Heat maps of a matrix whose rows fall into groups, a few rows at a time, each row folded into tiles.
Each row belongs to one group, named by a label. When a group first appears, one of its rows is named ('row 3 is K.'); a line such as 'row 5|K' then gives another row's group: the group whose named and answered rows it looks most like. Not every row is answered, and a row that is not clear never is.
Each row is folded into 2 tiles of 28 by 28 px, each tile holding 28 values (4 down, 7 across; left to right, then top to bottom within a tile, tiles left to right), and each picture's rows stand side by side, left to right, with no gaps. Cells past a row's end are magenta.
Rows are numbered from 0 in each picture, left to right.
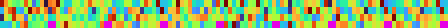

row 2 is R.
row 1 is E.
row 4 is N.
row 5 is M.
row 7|R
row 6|R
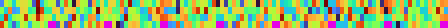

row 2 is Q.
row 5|R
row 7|Q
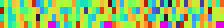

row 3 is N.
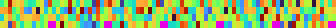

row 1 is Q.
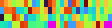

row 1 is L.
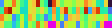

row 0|L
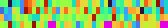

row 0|M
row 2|R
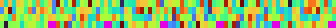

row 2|M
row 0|Q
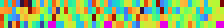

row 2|R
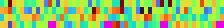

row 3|E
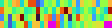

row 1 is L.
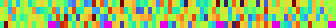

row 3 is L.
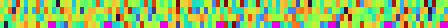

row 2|E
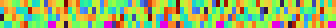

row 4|E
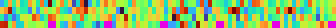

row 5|L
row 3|E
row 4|L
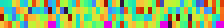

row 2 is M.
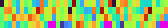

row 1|Q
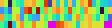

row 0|M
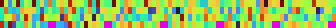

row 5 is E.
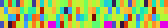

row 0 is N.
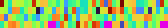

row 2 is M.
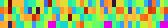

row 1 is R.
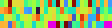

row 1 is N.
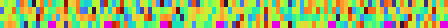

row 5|M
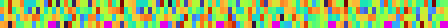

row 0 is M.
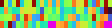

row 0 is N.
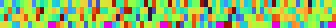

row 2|E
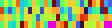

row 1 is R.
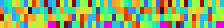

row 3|N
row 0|R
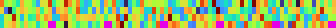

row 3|R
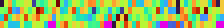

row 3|M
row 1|E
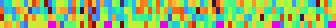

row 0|R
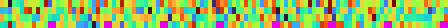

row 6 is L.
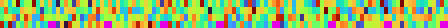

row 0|N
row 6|R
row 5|Q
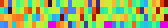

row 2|Q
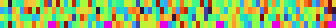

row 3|E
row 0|M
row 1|N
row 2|R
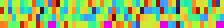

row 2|R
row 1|E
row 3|M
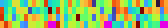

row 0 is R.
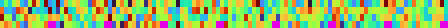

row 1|Q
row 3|M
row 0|R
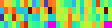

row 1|E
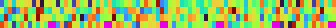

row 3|L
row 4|L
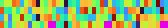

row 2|R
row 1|M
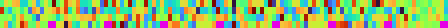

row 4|M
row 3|R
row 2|N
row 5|R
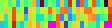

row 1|L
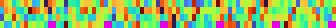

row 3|L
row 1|M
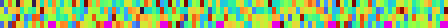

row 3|N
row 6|N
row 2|R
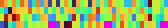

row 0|M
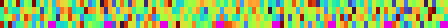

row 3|E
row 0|N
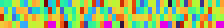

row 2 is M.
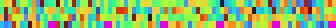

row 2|L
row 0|E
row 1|N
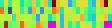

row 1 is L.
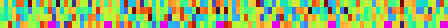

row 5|R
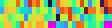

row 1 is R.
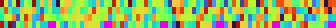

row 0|N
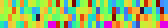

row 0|L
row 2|R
